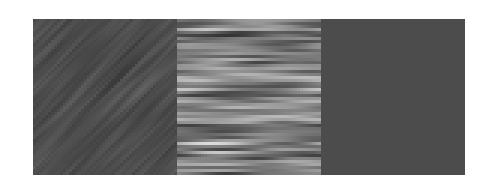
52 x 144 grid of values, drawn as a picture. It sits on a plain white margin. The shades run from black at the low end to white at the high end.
It is made of 1 by 3 panels. Panel 1,1: low, slanting up to the right, faint in contrast. Panel 1,2: middling, streaked across, strong in contrast. Panel 1,3: low, flat.
